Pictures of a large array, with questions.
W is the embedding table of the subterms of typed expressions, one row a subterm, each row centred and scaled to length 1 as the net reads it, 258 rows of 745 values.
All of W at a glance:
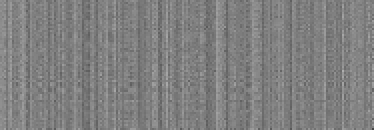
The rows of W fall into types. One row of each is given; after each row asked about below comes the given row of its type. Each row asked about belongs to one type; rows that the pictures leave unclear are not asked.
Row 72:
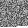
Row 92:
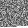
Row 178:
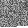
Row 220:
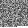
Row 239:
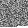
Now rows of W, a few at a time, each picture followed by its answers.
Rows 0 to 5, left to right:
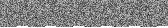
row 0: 178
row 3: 72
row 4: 220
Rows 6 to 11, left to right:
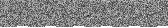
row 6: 178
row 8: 239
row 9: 72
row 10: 72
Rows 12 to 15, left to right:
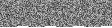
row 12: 239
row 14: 92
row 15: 220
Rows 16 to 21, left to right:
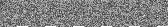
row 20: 92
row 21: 239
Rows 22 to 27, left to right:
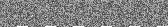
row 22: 178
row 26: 239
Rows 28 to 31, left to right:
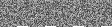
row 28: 92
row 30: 92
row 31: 220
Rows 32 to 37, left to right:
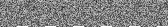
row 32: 72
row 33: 220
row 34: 92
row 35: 92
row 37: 72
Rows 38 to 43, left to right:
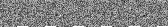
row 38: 220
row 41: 178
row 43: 72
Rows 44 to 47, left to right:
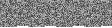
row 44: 239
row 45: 220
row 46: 72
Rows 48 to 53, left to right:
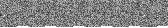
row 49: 178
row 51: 178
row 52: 178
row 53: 239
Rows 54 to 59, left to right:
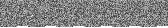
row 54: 72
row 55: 239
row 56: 220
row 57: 178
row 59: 178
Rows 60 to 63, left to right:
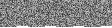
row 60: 92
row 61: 178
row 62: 239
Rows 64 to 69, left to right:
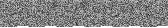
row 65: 178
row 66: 72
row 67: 220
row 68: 72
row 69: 239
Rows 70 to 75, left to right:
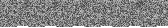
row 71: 92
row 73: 220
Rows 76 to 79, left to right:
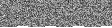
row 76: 239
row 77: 220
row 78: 92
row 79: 92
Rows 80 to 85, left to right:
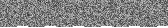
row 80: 92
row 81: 178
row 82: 220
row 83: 92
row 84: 220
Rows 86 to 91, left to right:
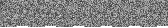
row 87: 239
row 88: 239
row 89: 178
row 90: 72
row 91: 178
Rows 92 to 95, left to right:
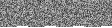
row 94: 239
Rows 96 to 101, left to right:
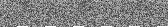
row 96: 178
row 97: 220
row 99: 220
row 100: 178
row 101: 239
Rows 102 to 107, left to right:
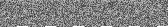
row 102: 72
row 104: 178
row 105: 72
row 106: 72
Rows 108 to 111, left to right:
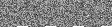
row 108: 92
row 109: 239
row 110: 178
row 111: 239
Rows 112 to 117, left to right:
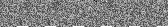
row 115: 178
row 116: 220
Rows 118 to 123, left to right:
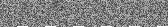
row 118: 220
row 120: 220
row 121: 72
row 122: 220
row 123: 178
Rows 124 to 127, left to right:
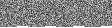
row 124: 92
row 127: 178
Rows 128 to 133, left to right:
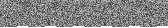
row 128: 178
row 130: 72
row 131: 72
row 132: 72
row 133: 239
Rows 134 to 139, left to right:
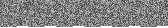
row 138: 72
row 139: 178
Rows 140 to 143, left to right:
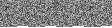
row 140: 92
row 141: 92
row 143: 92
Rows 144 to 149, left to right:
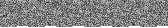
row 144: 72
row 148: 72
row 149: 178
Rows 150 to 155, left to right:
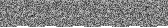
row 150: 92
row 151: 72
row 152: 72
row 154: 239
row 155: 92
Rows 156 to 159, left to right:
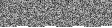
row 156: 220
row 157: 92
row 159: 239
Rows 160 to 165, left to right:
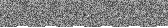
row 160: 178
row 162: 178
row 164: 72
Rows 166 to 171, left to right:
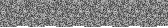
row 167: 220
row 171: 239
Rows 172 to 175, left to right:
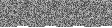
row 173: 178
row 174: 178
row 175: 72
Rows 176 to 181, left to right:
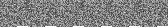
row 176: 92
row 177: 220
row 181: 220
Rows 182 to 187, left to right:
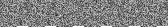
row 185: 92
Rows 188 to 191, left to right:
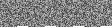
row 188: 239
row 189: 92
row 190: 239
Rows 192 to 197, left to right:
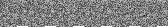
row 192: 220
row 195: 72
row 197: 72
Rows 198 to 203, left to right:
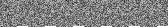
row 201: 72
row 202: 92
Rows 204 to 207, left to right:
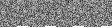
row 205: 178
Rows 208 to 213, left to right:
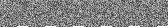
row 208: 178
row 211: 178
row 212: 178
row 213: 239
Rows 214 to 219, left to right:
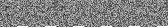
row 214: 92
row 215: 92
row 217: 178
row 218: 72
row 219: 92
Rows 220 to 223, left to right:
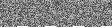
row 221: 72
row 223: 72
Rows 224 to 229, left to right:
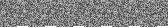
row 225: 220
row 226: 220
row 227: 239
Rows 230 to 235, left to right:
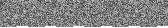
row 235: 72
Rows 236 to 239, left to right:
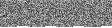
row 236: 72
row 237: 220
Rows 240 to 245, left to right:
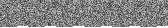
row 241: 72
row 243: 178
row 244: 239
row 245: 72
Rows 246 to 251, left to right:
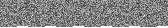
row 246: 92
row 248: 72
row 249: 72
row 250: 92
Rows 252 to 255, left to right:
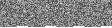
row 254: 220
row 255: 72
